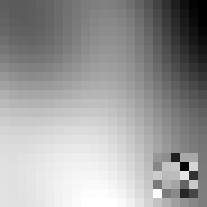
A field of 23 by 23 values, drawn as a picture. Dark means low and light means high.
Ninth with the lowest average: top right. Odd patch: rougher, in the bottom right. Calmest part: bottom left. Roughest part: bottom right. Slope: up to the bottom left.
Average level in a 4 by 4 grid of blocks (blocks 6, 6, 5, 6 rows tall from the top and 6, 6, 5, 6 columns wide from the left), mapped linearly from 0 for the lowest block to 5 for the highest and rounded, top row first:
1 2 2 0
3 3 3 1
4 4 4 2
5 5 4 3
